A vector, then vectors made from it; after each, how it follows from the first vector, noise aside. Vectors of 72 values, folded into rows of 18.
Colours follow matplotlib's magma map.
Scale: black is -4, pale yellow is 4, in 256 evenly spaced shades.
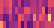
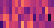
negated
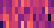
negated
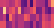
reversed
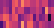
negated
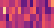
reversed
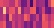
reversed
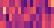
reversed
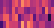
negated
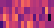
negated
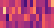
reversed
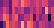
negated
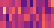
reversed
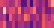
reversed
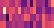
reversed
